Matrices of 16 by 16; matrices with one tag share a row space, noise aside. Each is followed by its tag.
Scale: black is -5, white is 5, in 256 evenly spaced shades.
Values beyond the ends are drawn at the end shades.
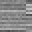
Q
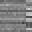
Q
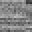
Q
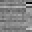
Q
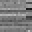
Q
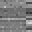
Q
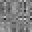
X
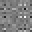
X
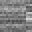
Q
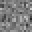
X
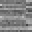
Q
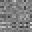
X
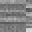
Q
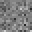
X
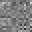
X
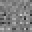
X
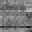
Q
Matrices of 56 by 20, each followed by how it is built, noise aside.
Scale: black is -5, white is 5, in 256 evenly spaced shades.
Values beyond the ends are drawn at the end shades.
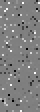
sparse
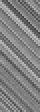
Toeplitz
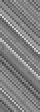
Toeplitz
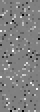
sparse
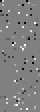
sparse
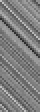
Toeplitz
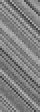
Toeplitz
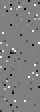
sparse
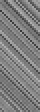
Toeplitz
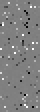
sparse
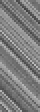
Toeplitz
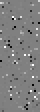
sparse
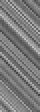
Toeplitz
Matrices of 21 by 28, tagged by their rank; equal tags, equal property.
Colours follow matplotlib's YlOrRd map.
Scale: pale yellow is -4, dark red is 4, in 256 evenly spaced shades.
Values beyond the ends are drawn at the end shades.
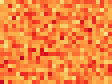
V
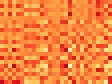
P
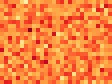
V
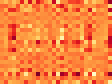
P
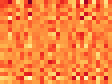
P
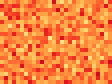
V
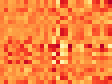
P
